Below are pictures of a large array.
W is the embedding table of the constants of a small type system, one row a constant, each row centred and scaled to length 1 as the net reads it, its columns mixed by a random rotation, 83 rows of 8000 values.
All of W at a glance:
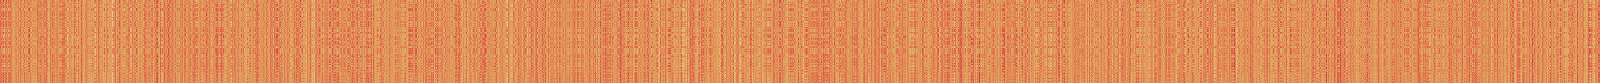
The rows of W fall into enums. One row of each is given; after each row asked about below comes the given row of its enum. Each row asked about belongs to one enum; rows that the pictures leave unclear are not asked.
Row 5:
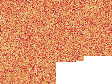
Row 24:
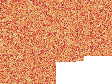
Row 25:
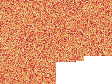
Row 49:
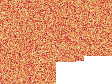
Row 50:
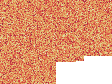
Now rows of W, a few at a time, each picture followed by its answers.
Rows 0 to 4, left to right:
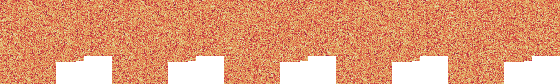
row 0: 24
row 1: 24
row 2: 25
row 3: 24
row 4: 49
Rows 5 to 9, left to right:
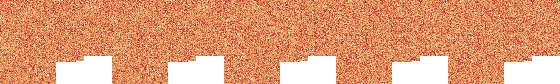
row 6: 5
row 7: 24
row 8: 50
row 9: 50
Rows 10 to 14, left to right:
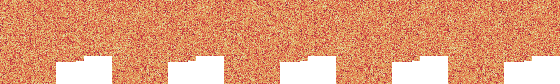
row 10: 50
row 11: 5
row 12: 24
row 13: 5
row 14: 5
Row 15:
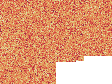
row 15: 5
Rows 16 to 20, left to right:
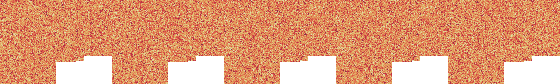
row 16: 24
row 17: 49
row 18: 5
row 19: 5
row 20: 50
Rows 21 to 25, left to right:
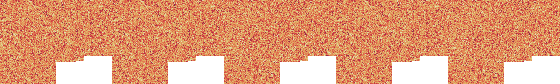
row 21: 24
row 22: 24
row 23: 25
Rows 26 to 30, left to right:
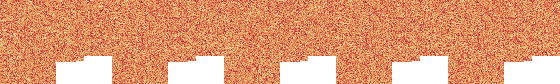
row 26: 24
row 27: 50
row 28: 5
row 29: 50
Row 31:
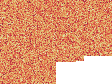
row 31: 50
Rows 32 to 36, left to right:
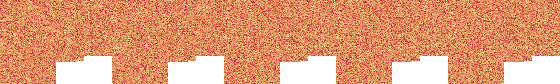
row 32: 24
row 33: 5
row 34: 50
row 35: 50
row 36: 49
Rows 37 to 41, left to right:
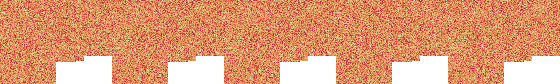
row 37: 49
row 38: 25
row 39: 25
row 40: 50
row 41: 5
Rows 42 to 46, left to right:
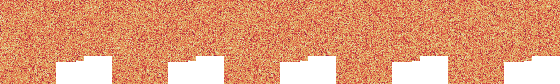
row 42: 5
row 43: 25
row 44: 25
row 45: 50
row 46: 24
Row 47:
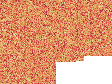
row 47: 24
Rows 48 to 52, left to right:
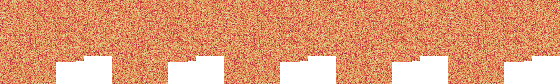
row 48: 50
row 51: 49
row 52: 50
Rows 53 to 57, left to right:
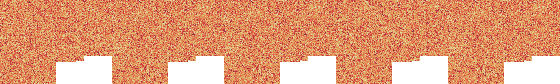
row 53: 50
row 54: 5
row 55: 5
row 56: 24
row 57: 5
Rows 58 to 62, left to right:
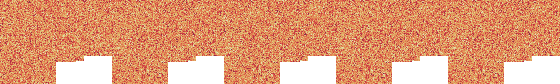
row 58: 50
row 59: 25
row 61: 25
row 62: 25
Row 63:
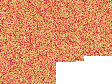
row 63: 50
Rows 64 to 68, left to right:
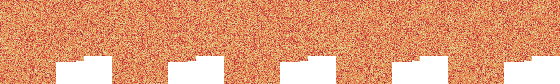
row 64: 25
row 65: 50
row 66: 50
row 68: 5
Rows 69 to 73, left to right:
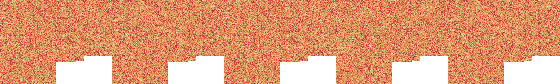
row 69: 50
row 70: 24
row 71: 50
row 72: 5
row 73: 24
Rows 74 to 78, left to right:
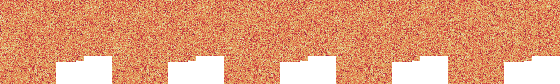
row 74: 5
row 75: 5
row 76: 25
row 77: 5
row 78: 24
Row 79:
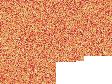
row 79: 25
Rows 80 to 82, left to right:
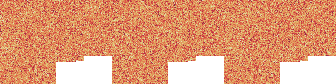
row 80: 5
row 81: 24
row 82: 25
